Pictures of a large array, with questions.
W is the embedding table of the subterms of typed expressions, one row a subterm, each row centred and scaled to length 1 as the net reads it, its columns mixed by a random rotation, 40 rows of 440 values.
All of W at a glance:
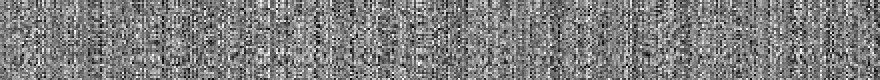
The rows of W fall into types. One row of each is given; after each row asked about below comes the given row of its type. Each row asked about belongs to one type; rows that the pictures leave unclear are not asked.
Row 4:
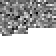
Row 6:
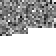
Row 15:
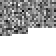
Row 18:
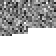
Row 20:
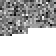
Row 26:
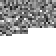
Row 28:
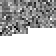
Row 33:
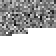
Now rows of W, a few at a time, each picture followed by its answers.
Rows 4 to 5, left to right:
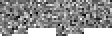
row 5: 33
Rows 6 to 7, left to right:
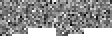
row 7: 33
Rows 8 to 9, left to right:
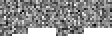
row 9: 15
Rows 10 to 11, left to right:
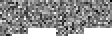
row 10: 18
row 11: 28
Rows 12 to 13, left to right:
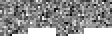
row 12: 20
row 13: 20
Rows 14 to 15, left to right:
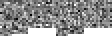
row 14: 4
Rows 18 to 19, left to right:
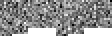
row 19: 33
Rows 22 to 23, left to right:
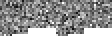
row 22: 26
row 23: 4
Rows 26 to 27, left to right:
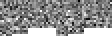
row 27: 26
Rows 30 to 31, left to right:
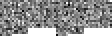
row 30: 15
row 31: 15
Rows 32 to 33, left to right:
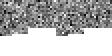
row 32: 6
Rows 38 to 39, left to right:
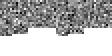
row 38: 18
